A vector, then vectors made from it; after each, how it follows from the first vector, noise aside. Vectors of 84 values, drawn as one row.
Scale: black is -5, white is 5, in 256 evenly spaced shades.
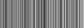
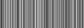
wrapped around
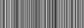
wrapped around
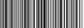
scaled up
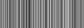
wrapped around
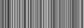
wrapped around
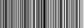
scaled up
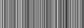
wrapped around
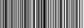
scaled up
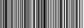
scaled up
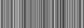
wrapped around
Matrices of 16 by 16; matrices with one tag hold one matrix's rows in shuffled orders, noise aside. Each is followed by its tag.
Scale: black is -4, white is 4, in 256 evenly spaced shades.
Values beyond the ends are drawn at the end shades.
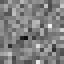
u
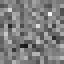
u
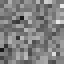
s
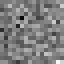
s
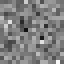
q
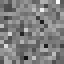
q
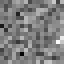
s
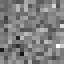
s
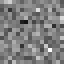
u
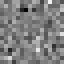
u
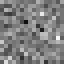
q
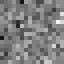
s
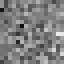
s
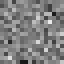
u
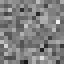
q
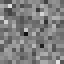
q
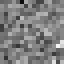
s
